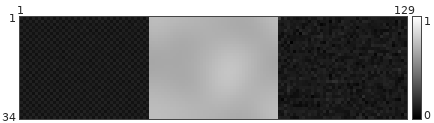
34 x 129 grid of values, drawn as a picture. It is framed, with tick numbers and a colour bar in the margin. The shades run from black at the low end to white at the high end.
The table splits into one row of 3 panels. Panel 1,1: very low, checkered, faint in contrast. Panel 1,2: high, smooth, faint in contrast. Panel 1,3: very low, fine-grained, faint in contrast.
